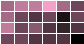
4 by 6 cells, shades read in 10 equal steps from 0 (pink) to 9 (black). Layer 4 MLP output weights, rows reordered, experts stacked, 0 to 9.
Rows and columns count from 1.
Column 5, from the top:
3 8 7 6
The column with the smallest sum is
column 1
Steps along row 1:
down same down up up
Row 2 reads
3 5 6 5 8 5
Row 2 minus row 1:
0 3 4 5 5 0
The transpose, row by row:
3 3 2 5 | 2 5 5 5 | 2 6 4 6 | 0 5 6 6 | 3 8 7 6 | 5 5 6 9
